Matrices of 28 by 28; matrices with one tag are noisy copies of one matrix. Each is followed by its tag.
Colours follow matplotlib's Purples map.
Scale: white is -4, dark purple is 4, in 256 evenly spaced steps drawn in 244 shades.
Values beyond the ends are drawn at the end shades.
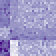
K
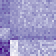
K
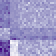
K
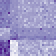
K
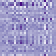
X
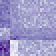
K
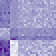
K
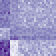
K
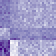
K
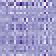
X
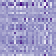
X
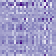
X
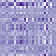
X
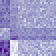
K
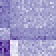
K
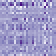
X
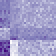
K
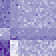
K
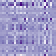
X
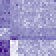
K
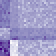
K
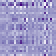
X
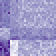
K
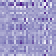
X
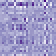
X
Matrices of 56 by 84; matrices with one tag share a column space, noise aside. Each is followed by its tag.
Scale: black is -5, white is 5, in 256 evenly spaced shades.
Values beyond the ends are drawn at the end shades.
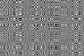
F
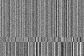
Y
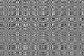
F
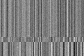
Y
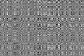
F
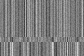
Y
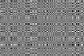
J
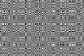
J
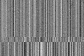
Y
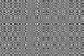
J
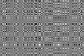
J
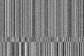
Y
